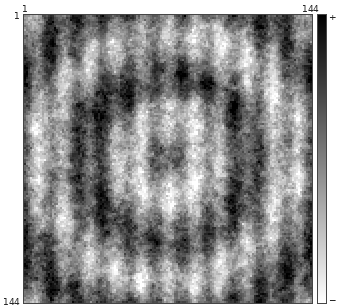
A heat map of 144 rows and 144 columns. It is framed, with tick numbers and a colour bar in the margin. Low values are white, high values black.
The ninth with the lowest average is the centre. No overall slope runs across the table. Upright stripes repeat 11 times across the table. Concentric rings centre on the centre. No row or column stands out. No seam splits the table.
